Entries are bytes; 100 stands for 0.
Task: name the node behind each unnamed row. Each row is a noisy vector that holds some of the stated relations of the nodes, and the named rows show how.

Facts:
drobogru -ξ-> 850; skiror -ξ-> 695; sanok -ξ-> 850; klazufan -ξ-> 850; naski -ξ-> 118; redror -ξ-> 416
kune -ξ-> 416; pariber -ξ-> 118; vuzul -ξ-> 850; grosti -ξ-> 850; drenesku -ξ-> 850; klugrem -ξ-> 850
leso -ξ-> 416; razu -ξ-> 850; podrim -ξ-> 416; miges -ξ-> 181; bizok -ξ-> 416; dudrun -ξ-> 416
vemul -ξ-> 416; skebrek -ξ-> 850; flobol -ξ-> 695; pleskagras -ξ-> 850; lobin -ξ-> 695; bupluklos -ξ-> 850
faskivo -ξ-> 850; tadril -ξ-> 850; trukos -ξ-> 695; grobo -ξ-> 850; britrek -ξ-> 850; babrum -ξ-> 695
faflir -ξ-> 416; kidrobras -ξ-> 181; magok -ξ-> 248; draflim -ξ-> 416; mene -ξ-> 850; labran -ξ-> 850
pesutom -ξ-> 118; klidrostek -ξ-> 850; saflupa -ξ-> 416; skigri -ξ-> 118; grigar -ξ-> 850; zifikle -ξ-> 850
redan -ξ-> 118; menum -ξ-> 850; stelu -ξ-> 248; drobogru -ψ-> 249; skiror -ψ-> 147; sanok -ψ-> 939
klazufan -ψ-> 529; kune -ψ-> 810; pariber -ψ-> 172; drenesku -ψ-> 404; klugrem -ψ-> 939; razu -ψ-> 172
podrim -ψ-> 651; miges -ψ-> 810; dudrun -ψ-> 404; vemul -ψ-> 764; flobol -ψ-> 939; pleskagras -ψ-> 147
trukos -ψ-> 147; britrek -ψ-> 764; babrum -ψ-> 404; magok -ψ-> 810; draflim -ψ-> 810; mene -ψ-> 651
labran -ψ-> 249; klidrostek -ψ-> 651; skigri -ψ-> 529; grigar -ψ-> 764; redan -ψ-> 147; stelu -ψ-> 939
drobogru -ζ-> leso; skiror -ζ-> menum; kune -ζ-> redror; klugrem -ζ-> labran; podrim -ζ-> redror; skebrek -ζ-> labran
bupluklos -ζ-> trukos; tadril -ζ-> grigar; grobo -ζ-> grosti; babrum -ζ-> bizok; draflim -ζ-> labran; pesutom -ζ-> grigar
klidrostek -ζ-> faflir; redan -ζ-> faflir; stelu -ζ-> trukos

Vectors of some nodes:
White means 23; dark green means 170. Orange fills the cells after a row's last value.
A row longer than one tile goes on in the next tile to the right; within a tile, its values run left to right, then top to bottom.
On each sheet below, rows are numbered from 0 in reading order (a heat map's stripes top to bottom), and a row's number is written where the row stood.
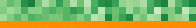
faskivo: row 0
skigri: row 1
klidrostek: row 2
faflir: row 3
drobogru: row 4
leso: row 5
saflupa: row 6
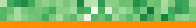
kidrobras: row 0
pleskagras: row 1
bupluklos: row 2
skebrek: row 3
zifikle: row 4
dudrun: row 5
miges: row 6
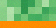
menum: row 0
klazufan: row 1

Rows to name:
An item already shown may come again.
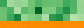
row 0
drobogru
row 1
kune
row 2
stelu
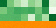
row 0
pariber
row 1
draflim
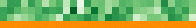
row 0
magok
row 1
klidrostek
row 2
klugrem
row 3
dudrun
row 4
skiror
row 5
pesutom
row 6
skiror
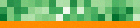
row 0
trukos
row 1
naski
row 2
skebrek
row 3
drobogru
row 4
babrum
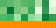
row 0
podrim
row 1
labran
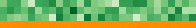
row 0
miges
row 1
lobin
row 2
flobol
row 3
grigar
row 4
lobin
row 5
redan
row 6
vemul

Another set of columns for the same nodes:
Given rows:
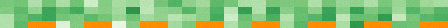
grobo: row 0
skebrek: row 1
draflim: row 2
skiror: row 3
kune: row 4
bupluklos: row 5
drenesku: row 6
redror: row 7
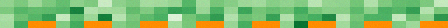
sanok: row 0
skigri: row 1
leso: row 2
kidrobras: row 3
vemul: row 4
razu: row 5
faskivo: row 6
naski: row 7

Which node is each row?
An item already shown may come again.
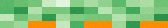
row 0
naski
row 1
labran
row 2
babrum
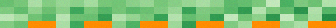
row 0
lobin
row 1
britrek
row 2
flobol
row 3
dudrun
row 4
naski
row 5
redan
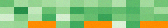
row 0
magok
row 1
grigar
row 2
klugrem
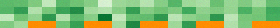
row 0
naski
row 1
pariber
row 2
klazufan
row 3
babrum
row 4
pleskagras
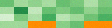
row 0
magok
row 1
lobin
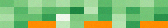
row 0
podrim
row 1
miges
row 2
drobogru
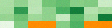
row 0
draflim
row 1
skigri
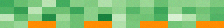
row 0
pesutom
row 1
stelu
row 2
pleskagras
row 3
trukos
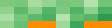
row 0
saflupa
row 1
klidrostek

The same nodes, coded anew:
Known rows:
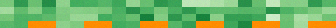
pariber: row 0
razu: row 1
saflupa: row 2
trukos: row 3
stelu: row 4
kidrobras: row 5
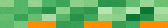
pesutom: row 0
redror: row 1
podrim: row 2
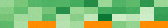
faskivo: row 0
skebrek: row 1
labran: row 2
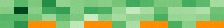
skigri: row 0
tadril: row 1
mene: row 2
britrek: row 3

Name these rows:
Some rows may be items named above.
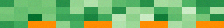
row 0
vemul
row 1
babrum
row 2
skebrek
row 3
miges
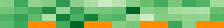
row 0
redan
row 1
flobol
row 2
klazufan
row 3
britrek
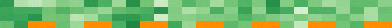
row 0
skiror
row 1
kidrobras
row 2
stelu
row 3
grigar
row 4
naski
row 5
klidrostek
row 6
pleskagras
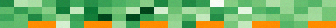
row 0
lobin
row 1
draflim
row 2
kune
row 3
klugrem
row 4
klidrostek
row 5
pleskagras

